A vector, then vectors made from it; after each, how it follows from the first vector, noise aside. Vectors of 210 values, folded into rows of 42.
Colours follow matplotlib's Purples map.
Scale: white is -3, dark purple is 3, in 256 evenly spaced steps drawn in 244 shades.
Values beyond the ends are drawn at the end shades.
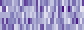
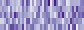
wrapped around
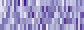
wrapped around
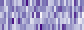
wrapped around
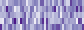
reversed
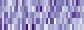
wrapped around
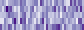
reversed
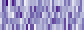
wrapped around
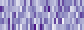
wrapped around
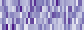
wrapped around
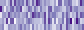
wrapped around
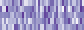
negated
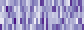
reversed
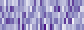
wrapped around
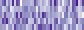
wrapped around
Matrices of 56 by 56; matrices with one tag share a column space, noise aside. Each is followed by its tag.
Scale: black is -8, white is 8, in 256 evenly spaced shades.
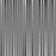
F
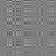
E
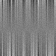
F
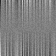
F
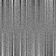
F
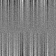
F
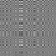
E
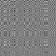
E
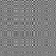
E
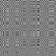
E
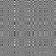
E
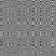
E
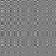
E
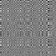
E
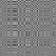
E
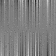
F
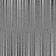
F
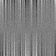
F
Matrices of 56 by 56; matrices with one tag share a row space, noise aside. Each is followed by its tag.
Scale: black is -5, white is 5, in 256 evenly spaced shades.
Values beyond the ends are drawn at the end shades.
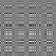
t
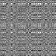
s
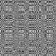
t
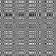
t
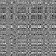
s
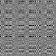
t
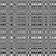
s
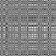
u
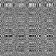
t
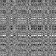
s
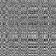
u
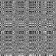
t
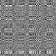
t
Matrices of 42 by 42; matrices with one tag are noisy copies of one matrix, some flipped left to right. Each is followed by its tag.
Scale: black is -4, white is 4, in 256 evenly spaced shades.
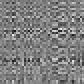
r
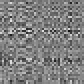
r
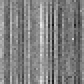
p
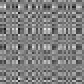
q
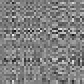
r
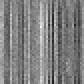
p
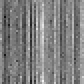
p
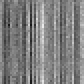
p
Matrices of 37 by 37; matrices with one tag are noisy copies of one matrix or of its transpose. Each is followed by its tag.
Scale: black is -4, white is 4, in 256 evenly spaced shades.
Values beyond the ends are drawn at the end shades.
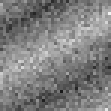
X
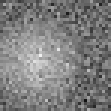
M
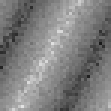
X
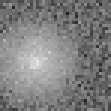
M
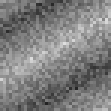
X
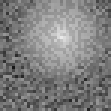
M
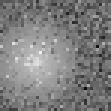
M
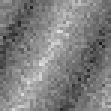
X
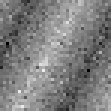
X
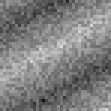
X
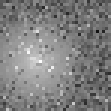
M
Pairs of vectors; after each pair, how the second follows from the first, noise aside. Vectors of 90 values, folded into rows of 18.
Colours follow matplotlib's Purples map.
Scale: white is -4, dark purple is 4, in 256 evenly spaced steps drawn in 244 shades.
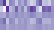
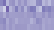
shrunk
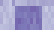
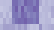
reversed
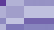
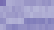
shrunk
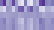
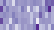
shuffled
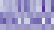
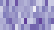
shuffled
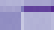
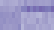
shrunk
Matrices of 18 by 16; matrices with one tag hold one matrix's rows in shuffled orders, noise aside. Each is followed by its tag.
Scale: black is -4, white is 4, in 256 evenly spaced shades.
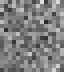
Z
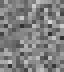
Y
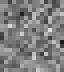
Y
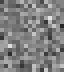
Y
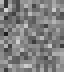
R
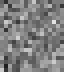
R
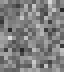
Y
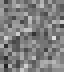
R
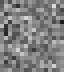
R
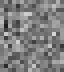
R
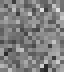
Z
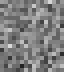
Y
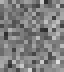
Z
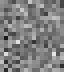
R
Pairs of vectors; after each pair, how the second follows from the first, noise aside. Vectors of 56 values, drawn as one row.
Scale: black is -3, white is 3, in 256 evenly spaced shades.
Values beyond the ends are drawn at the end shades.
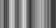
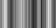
wrapped around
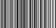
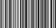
wrapped around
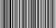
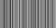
shrunk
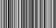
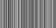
shrunk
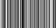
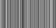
shrunk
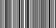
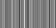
shrunk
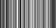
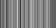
shrunk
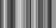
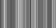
shrunk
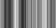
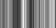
wrapped around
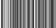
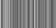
shrunk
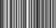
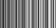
wrapped around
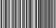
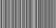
shrunk
